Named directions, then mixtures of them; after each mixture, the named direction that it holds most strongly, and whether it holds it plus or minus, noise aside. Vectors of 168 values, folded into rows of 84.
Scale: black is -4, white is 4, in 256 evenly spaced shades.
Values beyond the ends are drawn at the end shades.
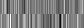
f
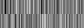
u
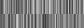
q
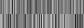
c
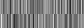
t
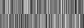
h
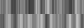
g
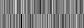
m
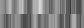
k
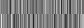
t, plus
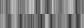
g, minus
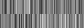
u, plus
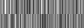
u, minus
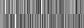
u, minus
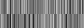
t, plus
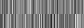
c, minus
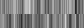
g, minus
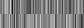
c, plus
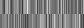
h, plus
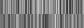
q, plus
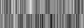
g, minus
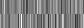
m, minus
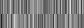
t, minus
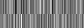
m, minus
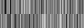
u, plus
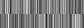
h, plus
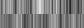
k, plus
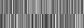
c, minus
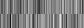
f, minus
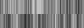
k, plus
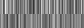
u, minus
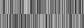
h, plus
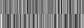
t, plus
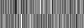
m, minus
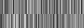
t, minus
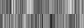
g, minus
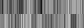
k, minus
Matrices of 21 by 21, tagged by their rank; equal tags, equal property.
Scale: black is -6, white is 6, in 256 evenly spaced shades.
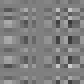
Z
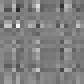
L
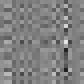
L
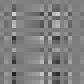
Z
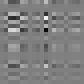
Z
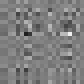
L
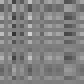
Z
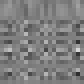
L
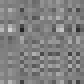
L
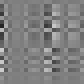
Z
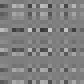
Z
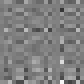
L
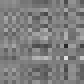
L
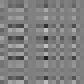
Z
